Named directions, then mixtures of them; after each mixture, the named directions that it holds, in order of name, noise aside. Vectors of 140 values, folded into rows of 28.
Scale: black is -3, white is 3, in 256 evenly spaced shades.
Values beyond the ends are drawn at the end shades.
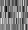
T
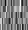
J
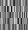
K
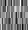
J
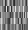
J, K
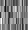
J, K, T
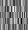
K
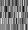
T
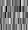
J, T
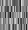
J, K, T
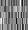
J, T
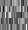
J, K, T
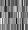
J, T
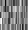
J, K, T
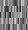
J, K, T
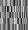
K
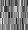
J, T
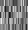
K, T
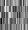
J, K, T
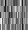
J, K, T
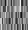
J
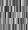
J, K, T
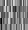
J, K, T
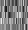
T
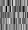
J, K, T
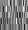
K, T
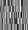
J, K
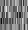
T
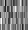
J, K, T
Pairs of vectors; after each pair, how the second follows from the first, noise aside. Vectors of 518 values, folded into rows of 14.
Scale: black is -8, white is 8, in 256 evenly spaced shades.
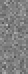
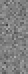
negated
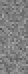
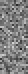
scaled up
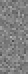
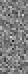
scaled up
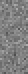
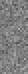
negated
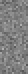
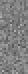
shuffled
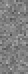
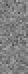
negated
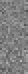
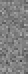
negated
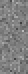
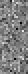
scaled up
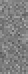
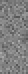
negated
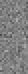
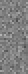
negated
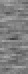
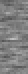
negated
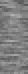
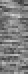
scaled up
